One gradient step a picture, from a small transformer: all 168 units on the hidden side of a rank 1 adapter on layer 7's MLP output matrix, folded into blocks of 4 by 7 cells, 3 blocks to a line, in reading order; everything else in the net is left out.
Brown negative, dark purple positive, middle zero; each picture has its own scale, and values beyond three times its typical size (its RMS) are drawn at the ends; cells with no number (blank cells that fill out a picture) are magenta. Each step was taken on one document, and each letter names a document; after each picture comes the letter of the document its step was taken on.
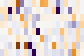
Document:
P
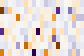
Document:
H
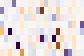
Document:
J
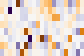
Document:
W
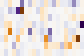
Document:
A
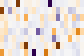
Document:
H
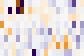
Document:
A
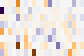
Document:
H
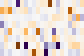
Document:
H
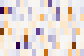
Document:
H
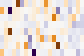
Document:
W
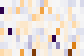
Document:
J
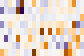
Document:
A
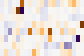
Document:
A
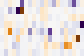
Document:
A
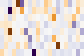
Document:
W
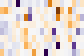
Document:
H
